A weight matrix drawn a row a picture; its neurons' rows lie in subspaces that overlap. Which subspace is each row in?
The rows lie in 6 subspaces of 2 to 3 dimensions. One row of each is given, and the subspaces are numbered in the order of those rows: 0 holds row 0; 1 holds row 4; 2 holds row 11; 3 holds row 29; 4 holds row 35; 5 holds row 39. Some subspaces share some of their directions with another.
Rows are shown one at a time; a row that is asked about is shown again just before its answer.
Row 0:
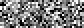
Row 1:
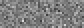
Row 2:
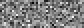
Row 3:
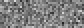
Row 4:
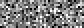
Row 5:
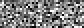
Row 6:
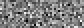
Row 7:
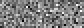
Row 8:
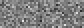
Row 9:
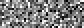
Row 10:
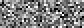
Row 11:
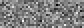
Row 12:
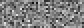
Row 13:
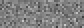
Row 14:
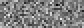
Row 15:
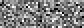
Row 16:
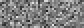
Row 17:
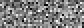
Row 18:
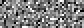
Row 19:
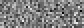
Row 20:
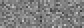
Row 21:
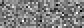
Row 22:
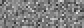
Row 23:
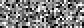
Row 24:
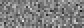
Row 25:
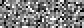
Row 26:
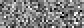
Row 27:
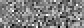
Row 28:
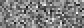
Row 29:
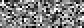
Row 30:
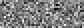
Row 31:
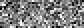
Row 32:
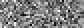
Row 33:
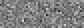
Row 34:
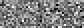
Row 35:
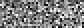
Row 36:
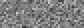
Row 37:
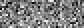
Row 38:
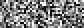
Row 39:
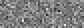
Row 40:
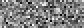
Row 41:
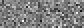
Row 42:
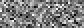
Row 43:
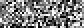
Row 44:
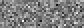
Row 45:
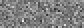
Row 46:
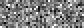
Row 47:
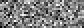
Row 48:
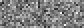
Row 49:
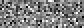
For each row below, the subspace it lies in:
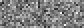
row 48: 4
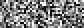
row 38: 2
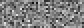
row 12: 4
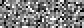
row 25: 1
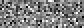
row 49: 0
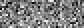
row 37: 0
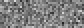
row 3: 3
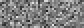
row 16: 4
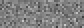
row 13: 0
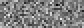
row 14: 2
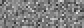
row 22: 1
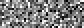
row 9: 4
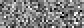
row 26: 3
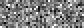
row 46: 1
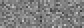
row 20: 1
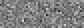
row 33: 5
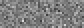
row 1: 5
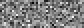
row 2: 4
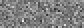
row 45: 5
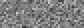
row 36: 1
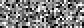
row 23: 1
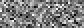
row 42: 4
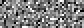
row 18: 1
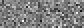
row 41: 2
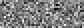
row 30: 2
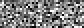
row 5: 5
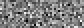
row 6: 5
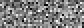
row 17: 4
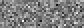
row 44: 1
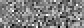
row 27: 3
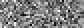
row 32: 2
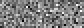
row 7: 3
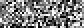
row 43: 3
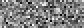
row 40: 2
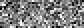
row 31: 0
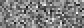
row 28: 2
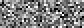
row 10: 3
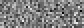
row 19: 3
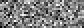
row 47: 2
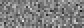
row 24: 3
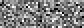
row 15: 4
